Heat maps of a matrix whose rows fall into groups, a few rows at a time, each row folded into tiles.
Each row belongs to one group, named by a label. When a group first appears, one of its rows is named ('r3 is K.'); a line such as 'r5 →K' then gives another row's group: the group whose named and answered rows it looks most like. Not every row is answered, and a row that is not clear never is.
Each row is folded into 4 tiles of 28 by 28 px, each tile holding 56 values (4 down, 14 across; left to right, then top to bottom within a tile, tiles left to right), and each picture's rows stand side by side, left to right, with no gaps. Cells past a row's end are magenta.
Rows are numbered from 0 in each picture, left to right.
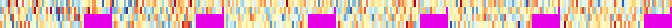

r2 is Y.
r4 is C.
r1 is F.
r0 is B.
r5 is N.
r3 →F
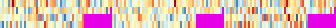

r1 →Y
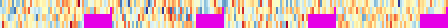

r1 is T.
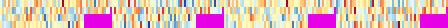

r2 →Y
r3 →B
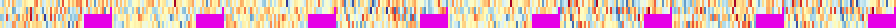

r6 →F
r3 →T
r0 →Y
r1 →Y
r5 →B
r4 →Y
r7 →B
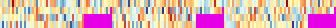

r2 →Y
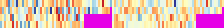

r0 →T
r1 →N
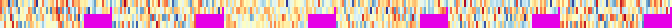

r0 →T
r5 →F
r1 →C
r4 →B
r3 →T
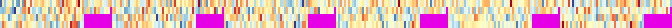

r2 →C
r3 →Y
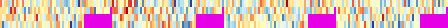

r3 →B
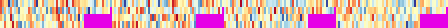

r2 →B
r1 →F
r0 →T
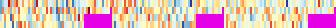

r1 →C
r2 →N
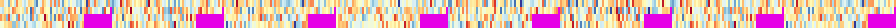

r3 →N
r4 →B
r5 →T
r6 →B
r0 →N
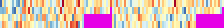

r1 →Y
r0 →F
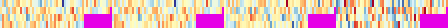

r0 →N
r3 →B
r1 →N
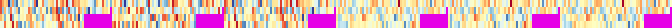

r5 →Y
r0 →T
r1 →F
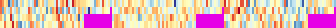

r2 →C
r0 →T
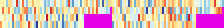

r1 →T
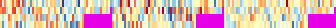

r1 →B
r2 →Y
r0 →C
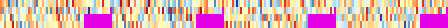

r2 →F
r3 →Y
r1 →B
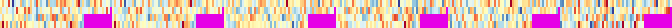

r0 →F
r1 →F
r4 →Y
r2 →Y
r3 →N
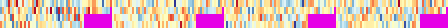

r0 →B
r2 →C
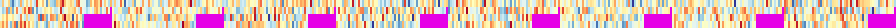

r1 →F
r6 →N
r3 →B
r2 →Y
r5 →B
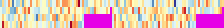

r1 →N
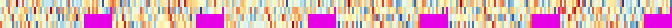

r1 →T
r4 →C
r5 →C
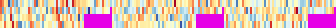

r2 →N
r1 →Y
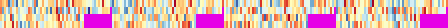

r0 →T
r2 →F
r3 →B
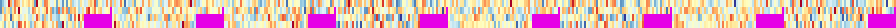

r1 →F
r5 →C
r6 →N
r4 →Y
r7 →B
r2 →N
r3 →C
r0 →B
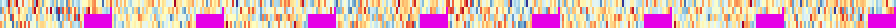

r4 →C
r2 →F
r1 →Y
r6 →F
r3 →F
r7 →T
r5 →N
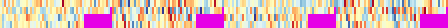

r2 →N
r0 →Y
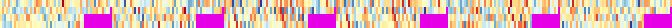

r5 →C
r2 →T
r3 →T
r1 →N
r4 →F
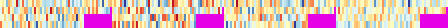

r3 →B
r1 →F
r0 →B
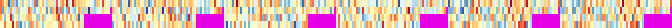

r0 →T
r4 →F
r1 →T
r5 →F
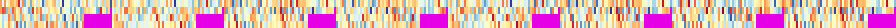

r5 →T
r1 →N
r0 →C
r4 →N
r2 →T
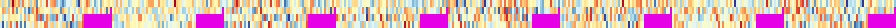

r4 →T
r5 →Y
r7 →C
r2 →C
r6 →N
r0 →C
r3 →N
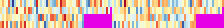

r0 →F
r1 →C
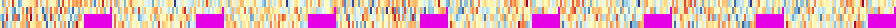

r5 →C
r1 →N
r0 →Y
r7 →F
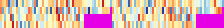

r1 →T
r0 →T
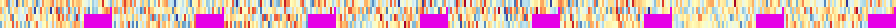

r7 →N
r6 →Y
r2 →F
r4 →B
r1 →C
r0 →T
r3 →N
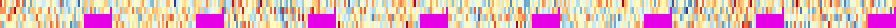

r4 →N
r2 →B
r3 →F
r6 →F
